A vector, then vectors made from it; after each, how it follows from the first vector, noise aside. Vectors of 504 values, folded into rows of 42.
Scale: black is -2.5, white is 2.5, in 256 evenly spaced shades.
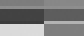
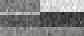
reversed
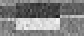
wrapped around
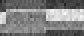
wrapped around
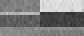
reversed
